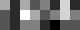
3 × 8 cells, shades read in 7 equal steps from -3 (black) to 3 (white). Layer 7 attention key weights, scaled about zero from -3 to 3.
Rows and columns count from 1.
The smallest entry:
-3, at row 3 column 6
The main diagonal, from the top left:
1 -2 0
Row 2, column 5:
-1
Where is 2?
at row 1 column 7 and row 2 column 7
